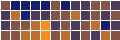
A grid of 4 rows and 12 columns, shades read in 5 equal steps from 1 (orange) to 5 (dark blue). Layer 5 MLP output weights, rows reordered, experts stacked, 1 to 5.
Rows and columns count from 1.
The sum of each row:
49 41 38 32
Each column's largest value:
4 5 5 5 5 4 5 4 4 4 5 4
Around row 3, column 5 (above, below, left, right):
4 1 2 4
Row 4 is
3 3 2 2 1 3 2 4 3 4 2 3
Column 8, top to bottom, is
4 2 4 4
